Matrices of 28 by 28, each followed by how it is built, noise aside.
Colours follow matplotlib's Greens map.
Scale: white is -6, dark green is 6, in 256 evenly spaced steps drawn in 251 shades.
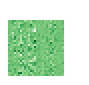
uneven columns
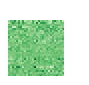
uneven rows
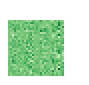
uneven columns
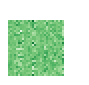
uneven columns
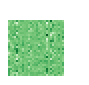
uneven columns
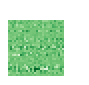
uneven rows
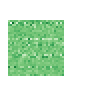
uneven rows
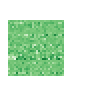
uneven rows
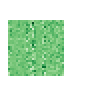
uneven columns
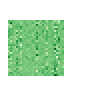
uneven columns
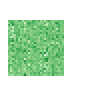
uneven columns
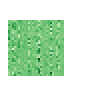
uneven columns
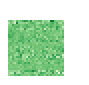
uneven rows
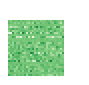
uneven rows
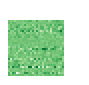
uneven rows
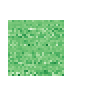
uneven rows
